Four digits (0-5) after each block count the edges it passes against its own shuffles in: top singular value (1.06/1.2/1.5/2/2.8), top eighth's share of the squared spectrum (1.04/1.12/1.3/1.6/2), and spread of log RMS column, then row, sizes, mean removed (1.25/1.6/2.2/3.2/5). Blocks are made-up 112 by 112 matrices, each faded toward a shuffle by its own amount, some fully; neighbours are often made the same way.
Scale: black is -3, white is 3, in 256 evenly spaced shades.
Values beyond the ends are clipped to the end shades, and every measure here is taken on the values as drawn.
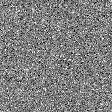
0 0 0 1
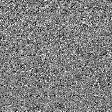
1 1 0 3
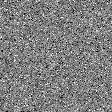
0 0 0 0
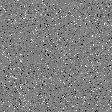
0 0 0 0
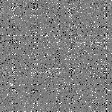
2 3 3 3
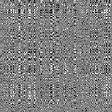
5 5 4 4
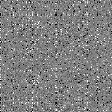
4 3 2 2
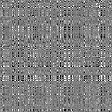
5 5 4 4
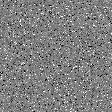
1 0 0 0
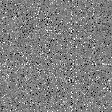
3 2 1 1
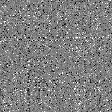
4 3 1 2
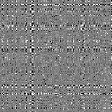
5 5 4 4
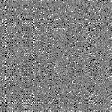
4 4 3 2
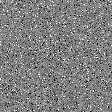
2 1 1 0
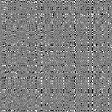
5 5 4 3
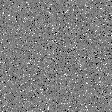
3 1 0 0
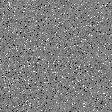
2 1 0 0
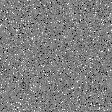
2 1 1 0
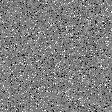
0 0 0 0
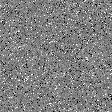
0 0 0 0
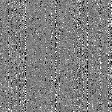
2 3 4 0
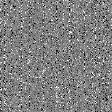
1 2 3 0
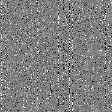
3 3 3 0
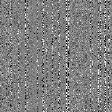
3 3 4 0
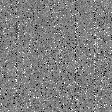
2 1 2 0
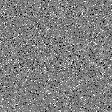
3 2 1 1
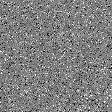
2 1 0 0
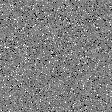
2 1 0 0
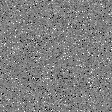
2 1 0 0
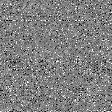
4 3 1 2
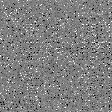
4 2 1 1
